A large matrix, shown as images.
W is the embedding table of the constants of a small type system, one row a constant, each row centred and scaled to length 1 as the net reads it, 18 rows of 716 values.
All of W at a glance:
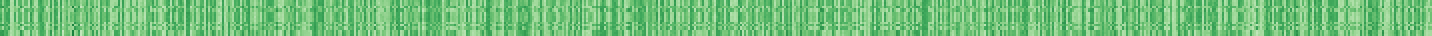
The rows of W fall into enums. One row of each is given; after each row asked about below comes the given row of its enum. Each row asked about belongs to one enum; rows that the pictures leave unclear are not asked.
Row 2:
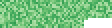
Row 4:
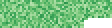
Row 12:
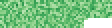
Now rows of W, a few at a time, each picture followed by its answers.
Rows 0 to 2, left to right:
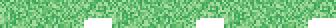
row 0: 2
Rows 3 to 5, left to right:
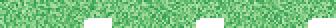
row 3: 12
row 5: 4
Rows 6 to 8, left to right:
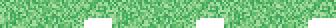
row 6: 2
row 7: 2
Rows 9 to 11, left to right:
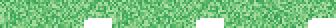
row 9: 2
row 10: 2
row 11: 4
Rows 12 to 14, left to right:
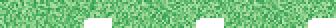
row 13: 4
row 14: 4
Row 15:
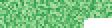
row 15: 12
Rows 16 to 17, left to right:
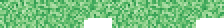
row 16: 12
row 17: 12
